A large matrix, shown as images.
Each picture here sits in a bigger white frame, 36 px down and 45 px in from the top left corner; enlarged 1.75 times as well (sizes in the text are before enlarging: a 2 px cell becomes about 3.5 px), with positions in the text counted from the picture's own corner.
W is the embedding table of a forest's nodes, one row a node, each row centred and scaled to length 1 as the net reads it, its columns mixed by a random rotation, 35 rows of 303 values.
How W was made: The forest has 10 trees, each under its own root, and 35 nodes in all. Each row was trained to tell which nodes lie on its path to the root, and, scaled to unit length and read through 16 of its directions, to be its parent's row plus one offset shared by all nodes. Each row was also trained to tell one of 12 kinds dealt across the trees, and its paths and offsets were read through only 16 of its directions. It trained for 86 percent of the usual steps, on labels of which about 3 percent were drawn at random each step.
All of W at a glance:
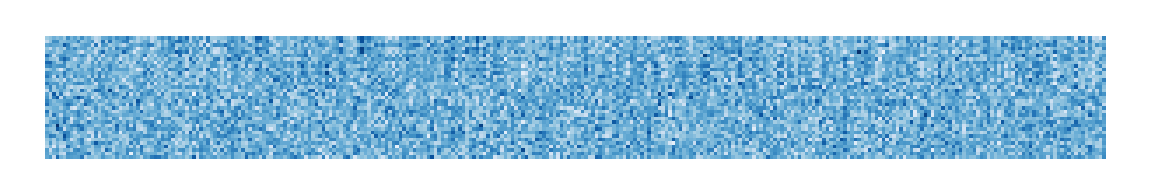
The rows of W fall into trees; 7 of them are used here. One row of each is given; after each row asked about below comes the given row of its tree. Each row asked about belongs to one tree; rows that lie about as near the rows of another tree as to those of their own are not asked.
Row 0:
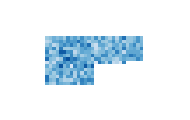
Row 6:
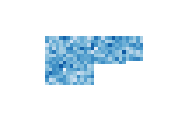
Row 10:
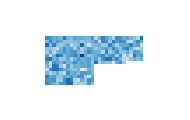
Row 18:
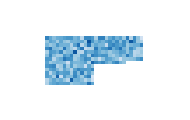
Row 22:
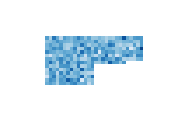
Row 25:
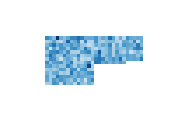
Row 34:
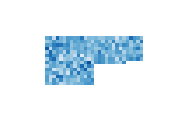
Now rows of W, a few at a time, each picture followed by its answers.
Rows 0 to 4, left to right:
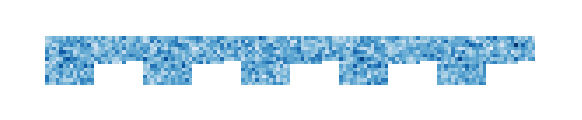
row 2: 6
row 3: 0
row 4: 18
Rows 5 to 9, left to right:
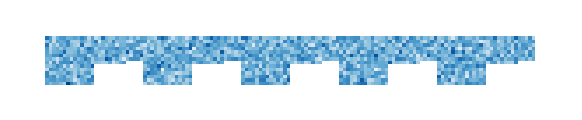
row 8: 10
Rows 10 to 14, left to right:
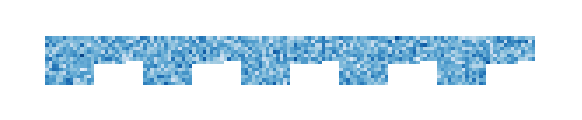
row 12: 22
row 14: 18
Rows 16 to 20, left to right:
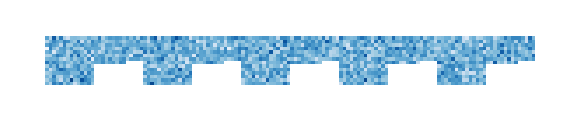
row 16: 10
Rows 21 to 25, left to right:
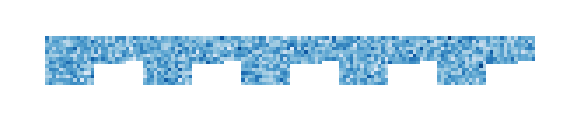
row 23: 34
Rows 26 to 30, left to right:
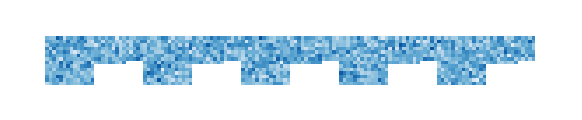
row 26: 0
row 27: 6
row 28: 6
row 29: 34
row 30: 22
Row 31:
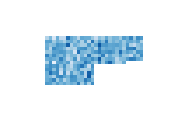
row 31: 34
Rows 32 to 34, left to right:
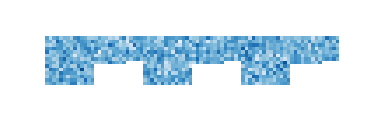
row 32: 0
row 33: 25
